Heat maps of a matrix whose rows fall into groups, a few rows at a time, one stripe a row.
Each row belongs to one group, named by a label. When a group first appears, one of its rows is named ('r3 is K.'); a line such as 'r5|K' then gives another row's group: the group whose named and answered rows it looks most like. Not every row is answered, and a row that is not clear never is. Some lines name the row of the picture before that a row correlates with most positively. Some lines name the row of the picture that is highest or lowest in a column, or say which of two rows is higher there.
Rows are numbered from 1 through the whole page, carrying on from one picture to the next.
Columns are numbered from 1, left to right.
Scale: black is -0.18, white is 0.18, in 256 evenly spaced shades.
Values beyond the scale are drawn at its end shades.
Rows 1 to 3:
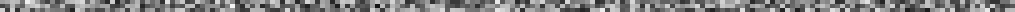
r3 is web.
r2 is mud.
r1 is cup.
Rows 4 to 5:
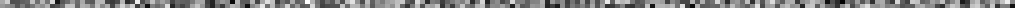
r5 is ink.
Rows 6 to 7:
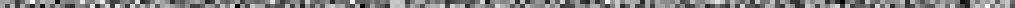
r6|mud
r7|web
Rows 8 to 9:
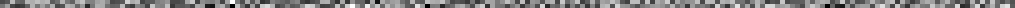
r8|mud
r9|ink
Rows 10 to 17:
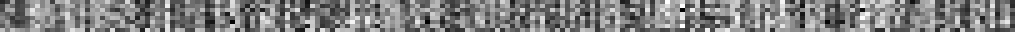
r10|mud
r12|mud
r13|mud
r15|ink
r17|cup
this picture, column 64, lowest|17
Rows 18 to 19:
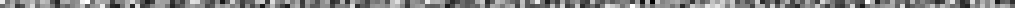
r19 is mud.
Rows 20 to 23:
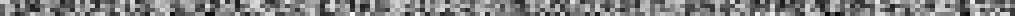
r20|web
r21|web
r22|web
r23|ink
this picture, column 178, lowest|22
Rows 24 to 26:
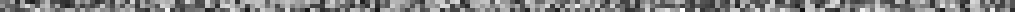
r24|web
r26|ink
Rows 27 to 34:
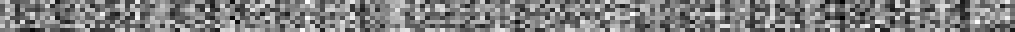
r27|ink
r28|web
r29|web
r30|mud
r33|cup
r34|web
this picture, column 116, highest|30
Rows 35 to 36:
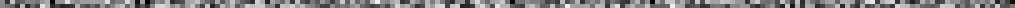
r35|mud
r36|web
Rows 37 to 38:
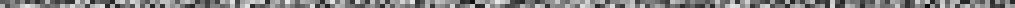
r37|web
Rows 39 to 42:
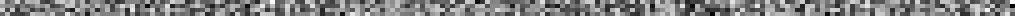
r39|cup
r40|ink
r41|web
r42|ink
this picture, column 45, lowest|40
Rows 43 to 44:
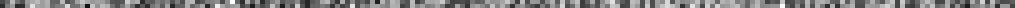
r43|mud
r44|mud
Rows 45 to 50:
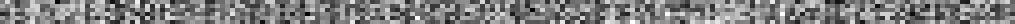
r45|ink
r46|cup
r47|cup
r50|mud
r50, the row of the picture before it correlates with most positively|44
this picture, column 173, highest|48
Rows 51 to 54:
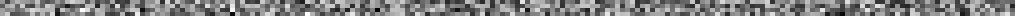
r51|cup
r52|web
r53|mud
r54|ink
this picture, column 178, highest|51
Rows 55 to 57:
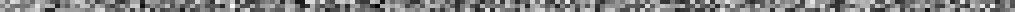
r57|cup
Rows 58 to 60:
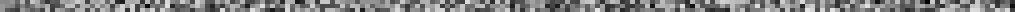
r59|ink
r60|web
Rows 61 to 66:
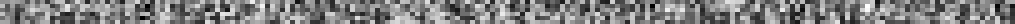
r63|mud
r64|web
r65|web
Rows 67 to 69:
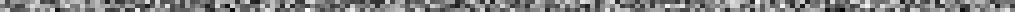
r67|cup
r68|mud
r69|ink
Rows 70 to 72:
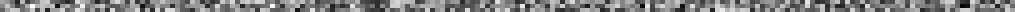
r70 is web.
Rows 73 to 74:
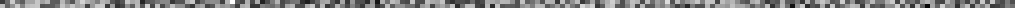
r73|mud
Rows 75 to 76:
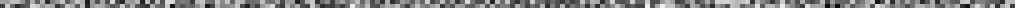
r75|cup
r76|ink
